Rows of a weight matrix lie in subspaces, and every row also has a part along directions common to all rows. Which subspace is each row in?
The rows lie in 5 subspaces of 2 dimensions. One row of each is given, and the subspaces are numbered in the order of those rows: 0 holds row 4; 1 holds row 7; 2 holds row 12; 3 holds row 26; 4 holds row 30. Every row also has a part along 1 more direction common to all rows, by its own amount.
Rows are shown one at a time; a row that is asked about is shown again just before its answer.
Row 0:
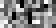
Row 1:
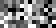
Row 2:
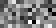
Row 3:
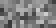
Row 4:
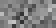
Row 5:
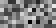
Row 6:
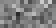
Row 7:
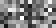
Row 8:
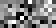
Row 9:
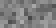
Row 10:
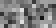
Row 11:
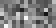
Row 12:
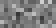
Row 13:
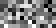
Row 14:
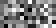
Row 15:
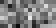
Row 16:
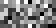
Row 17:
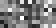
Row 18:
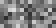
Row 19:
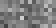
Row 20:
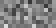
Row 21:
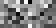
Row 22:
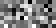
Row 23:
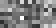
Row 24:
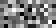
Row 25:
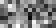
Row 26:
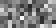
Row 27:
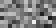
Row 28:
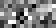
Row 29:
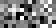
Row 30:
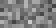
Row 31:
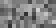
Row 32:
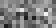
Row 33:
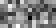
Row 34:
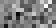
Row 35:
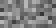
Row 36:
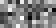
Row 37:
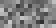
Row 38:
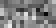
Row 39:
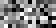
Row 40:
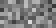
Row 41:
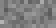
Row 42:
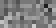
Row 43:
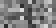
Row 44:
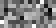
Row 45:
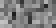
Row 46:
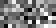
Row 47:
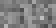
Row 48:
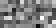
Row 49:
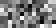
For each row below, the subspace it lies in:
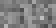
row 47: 0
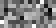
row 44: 2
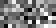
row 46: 4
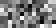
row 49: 3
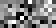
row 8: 0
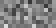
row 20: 3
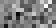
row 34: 2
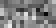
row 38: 3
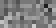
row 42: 2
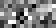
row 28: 0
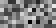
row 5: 4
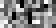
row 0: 0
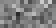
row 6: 2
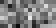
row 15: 1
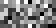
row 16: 2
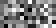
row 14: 4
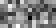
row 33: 1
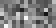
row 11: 3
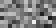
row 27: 4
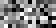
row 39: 4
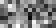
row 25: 1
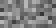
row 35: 4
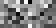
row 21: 2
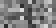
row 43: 0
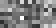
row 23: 1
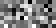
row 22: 3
